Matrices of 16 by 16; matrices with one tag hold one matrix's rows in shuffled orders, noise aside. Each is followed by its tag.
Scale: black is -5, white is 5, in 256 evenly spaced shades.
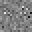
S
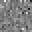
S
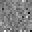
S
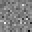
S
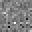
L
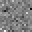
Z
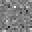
L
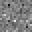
L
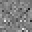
S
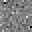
Z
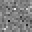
L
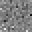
Z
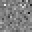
S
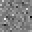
Z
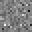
S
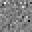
S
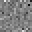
S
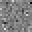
Z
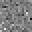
Z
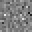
S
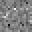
L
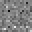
L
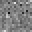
L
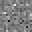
L
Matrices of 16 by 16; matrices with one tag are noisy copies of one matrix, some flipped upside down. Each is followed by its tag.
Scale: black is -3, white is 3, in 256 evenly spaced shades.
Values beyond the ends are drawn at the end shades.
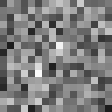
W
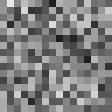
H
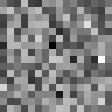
W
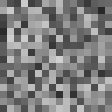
W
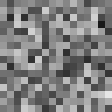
H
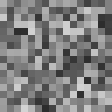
H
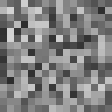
W
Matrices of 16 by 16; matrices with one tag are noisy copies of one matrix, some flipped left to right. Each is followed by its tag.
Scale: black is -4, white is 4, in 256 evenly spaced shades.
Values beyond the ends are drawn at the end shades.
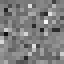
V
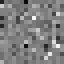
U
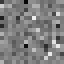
U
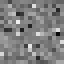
V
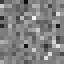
U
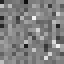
U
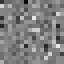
U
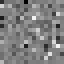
U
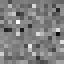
V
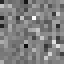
U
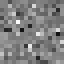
V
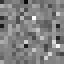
U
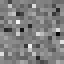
V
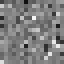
U
